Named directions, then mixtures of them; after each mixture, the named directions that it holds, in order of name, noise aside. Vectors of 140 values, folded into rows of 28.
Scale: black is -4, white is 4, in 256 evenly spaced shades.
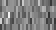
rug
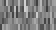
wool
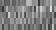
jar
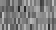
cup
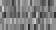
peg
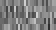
cup, wool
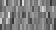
rug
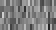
cup, rug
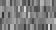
cup, rug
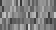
peg, rug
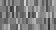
cup, wool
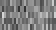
cup, peg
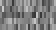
peg, wool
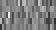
rug, wool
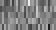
cup, jar, peg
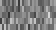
cup, peg, rug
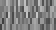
rug, wool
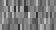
wool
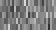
cup, wool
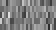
cup, rug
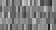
cup, peg, rug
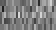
jar, peg, rug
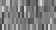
cup, jar, wool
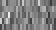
rug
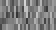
wool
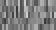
peg, wool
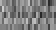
peg, rug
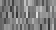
cup, jar, wool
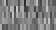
wool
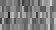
peg, rug, wool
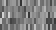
cup, peg, rug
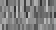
peg, wool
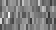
rug
